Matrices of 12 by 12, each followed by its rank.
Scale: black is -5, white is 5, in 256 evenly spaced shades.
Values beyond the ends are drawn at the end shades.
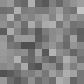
full rank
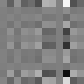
one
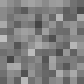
full rank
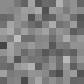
full rank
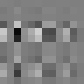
one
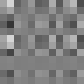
one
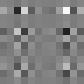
one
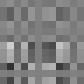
one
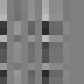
one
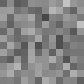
full rank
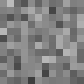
full rank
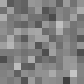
full rank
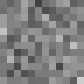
full rank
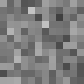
full rank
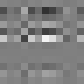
one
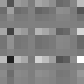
one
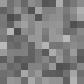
full rank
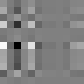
one
